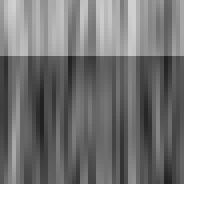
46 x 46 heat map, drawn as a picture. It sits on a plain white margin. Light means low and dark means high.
Ninth with the lowest average: top left. Grain: streaks running down. Seam: horizontal, 30% of the way down, the bottom part higher.
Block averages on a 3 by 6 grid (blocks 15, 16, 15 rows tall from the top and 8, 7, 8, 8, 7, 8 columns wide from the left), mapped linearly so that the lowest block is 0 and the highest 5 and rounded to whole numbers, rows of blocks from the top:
001002 / 454444 / 344444
